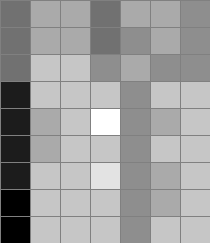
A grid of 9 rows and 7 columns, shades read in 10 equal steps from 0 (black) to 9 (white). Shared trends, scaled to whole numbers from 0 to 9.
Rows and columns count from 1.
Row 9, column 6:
7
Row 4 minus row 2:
-3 1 1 3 0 1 2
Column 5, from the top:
6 5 6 5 5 5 5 5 5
